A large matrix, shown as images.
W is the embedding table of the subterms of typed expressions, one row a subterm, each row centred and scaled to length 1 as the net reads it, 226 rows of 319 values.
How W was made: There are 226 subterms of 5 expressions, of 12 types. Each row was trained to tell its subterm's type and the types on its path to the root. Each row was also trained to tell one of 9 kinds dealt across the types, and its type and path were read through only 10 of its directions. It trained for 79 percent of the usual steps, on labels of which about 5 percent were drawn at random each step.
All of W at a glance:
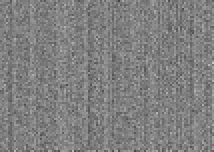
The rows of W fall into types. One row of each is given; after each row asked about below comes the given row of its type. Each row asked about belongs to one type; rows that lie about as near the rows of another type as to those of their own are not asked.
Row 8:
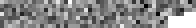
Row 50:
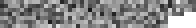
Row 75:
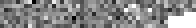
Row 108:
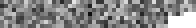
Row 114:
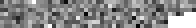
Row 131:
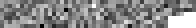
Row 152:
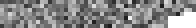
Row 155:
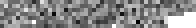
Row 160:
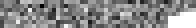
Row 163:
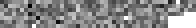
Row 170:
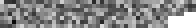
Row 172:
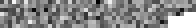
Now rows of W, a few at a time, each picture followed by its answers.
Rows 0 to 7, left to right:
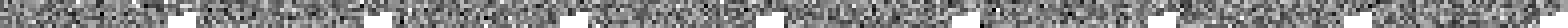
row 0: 155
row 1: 170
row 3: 108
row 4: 131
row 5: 170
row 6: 172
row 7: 152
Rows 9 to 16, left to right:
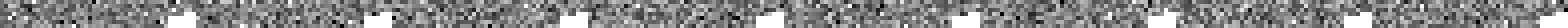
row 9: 131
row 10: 114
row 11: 75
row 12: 108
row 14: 163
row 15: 172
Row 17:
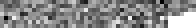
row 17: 152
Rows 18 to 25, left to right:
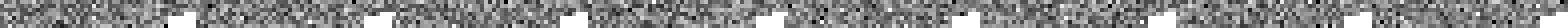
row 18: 75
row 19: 172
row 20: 50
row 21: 75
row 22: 152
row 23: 50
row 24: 163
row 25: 131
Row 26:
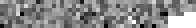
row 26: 8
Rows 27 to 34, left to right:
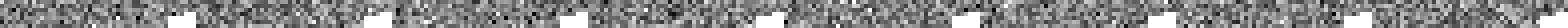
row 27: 170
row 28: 160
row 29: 170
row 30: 114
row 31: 172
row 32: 108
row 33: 108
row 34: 75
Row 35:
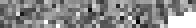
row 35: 8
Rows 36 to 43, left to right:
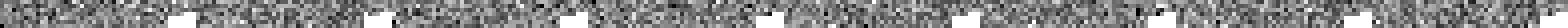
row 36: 160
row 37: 108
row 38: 170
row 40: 155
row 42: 155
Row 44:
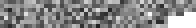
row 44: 75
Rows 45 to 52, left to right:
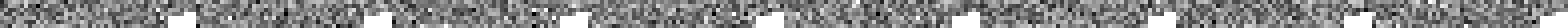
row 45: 50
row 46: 131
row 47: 155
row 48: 131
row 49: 152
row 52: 108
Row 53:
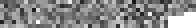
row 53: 172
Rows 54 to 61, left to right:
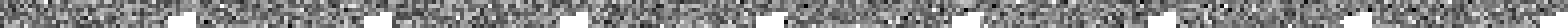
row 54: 160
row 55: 170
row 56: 8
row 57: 131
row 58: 108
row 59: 152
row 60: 163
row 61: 172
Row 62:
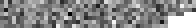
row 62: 114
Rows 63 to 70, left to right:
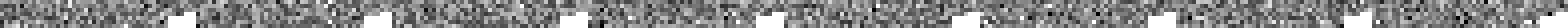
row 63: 8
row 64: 160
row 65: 160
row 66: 170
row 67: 108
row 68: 108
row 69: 75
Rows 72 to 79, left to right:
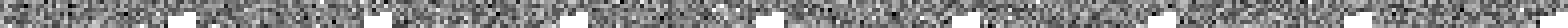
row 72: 108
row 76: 50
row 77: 50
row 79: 152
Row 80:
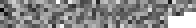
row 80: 172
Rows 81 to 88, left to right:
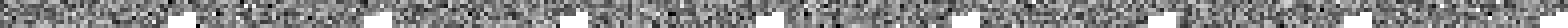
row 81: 50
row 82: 160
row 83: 75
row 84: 114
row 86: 131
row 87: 172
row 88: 170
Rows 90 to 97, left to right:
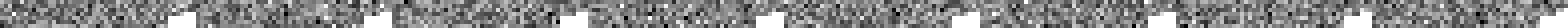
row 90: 50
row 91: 160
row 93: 163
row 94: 131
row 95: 163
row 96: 8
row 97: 75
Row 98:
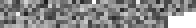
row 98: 50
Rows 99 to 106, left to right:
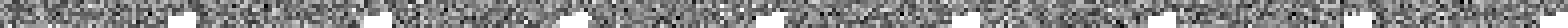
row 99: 50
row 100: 131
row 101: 114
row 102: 114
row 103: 152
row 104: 152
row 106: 172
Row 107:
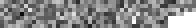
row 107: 50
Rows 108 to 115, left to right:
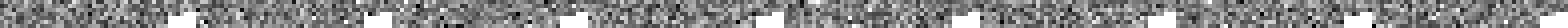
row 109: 108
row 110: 155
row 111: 152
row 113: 160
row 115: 163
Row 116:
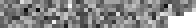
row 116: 75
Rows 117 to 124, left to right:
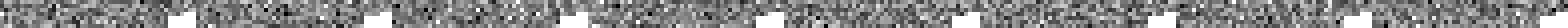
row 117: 160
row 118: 160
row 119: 8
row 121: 50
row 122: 155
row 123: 8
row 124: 170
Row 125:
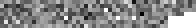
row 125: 8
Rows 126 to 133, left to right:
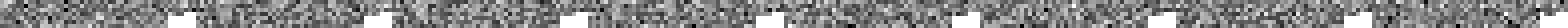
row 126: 114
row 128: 108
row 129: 108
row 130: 155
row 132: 152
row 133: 114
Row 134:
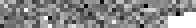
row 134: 114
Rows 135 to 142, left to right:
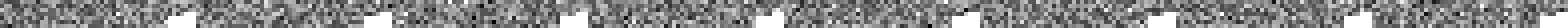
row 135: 160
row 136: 152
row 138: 75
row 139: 152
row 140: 172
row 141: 50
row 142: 114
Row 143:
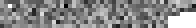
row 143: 163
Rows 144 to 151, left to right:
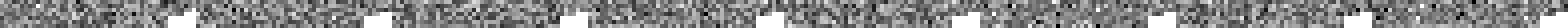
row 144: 75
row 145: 108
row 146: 160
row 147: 50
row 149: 163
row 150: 131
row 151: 8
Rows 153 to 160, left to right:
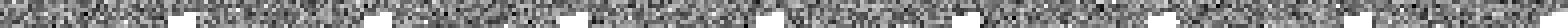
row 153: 172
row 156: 50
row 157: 131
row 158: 172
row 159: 75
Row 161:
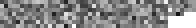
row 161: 152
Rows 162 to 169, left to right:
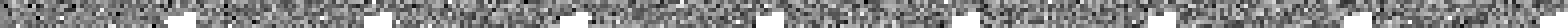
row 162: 163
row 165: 50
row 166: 108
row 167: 8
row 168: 131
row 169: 170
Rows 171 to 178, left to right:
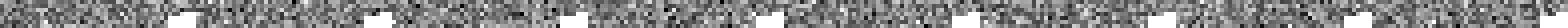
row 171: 131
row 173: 75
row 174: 152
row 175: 131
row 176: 108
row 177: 152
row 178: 75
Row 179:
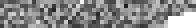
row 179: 160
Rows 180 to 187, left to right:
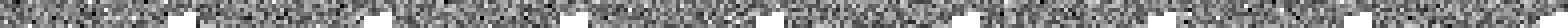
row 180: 114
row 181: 8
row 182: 108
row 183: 50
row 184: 160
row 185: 114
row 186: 163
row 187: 50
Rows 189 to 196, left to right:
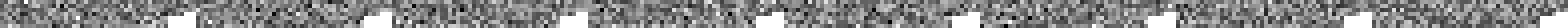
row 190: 160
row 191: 160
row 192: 170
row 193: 152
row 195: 131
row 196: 50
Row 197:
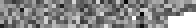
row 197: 152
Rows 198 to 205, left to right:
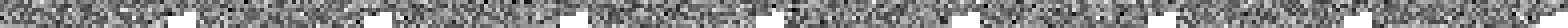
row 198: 152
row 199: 172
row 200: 75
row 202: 75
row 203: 8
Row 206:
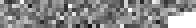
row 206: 163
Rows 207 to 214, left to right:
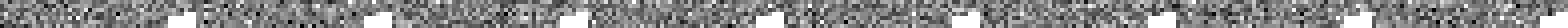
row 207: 131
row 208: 163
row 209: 160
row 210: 108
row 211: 170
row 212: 172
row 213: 131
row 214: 155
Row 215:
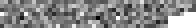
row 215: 131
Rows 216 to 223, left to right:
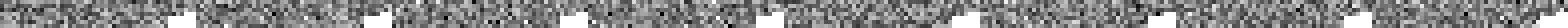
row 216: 160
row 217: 75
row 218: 108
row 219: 8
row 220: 160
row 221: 108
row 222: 131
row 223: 114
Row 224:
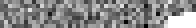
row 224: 131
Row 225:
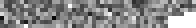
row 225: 170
